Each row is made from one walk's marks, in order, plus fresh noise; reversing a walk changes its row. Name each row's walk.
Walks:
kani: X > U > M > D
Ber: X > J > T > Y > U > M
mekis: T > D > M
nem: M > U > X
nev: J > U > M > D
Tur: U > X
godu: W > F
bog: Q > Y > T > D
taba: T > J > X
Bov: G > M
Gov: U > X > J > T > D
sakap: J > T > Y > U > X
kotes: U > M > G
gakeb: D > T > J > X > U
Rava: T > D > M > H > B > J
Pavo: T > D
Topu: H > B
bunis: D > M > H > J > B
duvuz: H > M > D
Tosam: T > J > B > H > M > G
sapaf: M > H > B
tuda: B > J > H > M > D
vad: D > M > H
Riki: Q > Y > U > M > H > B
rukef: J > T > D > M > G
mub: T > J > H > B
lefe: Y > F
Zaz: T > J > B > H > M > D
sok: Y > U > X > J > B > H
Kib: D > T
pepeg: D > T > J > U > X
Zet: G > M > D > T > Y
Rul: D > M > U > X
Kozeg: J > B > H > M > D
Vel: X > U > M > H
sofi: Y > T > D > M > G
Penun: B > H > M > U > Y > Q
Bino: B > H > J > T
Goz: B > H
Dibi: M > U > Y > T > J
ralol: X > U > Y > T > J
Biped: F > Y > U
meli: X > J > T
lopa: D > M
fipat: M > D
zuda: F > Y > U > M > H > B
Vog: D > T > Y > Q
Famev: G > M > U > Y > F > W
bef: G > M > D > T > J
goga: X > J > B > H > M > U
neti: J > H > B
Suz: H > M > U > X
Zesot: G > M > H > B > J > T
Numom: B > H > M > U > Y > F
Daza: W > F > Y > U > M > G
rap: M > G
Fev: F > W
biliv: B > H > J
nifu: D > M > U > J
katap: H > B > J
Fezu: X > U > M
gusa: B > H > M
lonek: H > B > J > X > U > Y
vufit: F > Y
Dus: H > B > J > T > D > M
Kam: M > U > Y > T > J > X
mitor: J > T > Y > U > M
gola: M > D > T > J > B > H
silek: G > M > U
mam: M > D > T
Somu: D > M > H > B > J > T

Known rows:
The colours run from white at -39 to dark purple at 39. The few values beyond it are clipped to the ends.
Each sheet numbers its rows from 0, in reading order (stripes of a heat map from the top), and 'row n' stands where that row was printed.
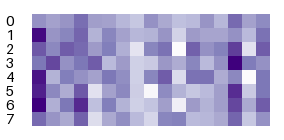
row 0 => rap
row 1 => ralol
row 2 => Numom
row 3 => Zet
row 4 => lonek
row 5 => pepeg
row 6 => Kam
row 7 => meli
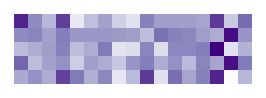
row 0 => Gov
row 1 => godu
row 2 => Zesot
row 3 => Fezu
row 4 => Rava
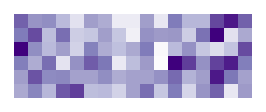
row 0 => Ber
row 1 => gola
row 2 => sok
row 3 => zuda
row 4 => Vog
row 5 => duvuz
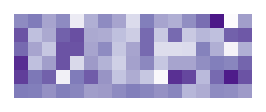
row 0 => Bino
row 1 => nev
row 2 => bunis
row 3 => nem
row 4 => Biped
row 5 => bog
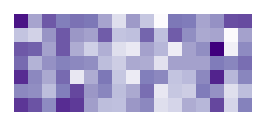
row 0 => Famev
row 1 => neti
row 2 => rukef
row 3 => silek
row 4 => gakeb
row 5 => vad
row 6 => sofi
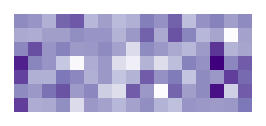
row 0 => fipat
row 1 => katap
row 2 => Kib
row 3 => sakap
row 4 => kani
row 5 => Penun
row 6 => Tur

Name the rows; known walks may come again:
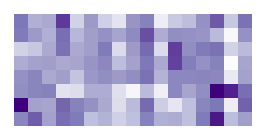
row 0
Suz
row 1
biliv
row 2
sapaf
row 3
Topu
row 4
Goz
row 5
mitor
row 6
Rul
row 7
mekis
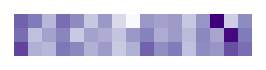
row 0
bef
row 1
Fezu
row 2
kani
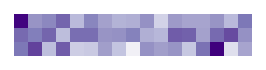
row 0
ralol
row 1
vufit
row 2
gola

